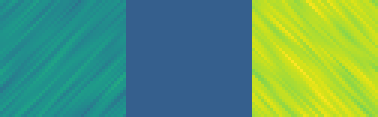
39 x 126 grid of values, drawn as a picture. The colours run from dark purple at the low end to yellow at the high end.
It is made of 1 by 3 panels. Panel 1,1: middling, slanting up to the right, faint in contrast. Panel 1,2: low, flat. Panel 1,3: very high, slanting down to the right, faint in contrast.
